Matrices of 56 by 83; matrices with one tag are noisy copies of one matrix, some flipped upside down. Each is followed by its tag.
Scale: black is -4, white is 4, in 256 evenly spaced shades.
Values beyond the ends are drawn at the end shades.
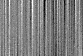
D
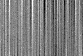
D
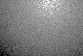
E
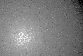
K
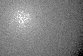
K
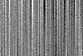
D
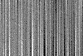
D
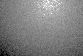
E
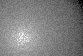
K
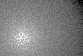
K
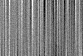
D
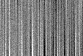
D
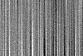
D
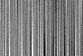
D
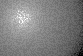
K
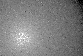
K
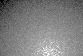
E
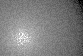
K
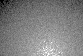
E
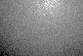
E
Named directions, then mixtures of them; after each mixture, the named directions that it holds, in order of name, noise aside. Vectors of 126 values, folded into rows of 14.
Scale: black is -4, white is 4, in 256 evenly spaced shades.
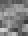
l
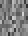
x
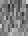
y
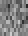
l, x, y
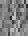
x, y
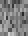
l, x, y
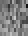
l, x, y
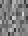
x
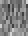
y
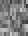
l, x, y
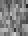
l, x, y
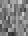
l, x, y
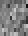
l, x, y
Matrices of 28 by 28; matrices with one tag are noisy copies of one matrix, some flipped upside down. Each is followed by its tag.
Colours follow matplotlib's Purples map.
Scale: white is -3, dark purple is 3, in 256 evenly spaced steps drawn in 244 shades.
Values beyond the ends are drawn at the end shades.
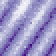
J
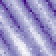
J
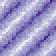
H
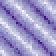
H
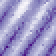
J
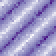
H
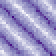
H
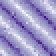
H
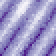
J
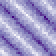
H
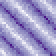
H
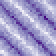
H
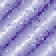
H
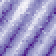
J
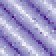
H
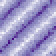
H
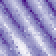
J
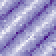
H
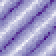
H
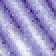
J
